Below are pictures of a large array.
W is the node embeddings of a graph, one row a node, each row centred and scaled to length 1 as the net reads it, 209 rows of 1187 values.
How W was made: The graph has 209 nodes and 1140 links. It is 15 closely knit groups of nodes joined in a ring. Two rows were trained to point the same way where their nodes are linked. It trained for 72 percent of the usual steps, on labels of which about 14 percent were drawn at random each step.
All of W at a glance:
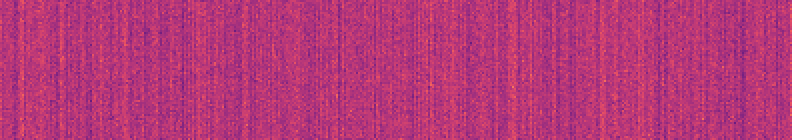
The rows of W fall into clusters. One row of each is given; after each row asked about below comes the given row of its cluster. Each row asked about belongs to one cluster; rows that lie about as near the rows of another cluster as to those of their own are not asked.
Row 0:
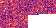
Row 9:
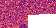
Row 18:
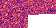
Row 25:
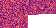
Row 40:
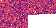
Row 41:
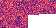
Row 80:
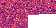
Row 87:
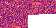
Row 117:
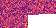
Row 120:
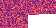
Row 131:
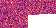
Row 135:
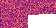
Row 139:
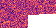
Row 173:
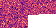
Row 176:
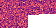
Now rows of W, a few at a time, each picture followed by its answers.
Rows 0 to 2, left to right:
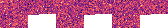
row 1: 40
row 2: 117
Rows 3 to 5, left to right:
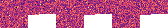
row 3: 9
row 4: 176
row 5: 173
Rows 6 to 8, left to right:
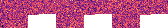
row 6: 87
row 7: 9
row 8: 80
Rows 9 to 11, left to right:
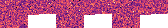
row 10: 0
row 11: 40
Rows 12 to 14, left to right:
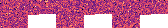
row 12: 25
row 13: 9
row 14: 87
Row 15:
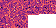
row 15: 80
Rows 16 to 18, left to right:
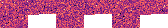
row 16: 0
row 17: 139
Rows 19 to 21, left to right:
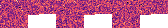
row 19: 139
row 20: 80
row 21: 87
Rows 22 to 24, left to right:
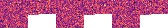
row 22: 131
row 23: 117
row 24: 131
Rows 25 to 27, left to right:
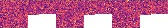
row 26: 25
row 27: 139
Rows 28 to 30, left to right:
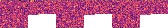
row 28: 18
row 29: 173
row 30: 80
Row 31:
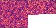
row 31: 117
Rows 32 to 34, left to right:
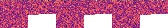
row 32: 173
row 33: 40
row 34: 176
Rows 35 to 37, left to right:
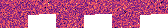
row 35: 139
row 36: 87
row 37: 139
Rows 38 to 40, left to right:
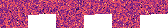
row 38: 120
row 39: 131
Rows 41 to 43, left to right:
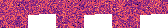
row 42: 80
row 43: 41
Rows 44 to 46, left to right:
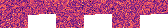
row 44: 18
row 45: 41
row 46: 87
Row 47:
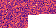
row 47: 18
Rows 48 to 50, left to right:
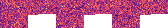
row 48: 135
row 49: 117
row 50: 173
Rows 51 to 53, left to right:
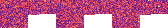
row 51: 18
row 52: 135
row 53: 25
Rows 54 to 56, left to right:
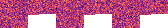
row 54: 40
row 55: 117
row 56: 139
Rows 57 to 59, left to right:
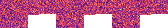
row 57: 139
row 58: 131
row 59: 80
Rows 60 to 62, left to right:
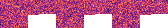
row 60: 135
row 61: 18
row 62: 80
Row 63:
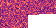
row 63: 135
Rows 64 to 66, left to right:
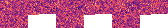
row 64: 9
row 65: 117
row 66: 41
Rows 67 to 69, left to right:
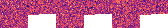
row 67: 131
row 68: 176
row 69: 0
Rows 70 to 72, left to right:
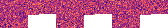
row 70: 87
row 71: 87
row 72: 173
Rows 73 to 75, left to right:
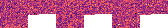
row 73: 87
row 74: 80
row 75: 80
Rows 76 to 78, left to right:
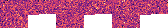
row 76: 120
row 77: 25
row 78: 0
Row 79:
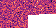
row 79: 139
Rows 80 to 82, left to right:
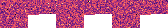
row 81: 25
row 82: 176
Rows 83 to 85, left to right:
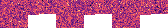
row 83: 139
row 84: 41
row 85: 176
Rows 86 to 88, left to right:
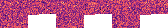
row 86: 87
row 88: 0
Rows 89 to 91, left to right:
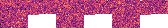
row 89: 135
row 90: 41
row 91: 9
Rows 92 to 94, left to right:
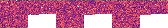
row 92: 0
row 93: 120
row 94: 176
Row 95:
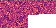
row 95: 87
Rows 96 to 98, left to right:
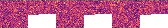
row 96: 131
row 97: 176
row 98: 40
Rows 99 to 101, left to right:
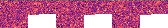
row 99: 87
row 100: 9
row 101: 41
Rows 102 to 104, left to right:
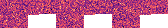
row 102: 131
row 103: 25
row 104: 139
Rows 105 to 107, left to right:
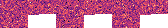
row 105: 117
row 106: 173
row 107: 131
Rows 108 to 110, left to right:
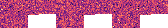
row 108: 80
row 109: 0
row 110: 80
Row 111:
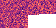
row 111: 117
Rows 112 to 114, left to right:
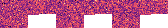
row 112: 117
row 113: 120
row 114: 18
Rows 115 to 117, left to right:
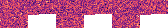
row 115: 25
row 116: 120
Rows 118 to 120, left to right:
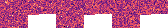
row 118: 9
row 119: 117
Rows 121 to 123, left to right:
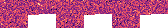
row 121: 176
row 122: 176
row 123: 120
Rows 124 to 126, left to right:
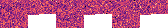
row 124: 139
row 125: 139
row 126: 139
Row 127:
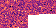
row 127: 9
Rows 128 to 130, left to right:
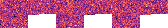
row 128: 18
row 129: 0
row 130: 176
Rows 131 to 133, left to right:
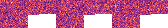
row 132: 117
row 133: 120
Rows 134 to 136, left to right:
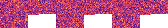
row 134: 80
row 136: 176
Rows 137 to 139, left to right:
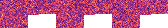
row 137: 9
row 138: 40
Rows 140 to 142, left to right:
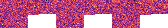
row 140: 131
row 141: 25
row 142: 40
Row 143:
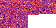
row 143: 80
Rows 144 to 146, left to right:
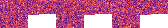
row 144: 120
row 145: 80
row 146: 9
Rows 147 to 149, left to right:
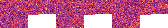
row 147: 80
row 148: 135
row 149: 40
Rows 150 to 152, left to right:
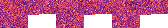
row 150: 41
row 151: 25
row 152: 41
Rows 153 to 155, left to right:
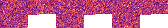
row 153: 117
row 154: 173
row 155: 87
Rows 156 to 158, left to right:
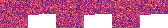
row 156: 40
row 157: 25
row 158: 25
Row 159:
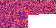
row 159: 80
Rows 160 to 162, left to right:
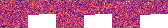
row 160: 117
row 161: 40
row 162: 87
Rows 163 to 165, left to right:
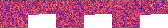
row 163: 120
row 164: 131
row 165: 25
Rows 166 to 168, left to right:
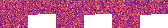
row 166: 25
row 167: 117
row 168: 41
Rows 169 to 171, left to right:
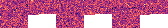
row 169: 18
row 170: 120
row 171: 135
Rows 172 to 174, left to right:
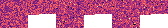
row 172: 120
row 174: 173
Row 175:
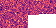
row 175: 25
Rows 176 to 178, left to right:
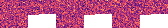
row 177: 173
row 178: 40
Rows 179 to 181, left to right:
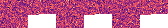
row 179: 40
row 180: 176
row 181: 18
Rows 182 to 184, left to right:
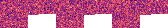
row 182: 139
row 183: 120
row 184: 0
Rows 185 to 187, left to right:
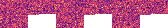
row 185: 80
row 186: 40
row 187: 87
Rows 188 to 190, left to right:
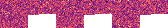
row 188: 139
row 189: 9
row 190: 117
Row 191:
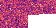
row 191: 176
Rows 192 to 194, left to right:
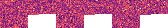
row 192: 9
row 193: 176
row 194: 0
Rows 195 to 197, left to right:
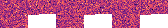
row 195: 117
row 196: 135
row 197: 25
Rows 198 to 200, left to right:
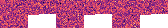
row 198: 176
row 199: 117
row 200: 9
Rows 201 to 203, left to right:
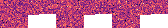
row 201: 40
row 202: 0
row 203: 135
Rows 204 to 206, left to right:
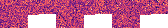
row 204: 135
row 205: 41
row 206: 131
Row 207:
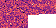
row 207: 176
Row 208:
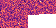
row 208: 139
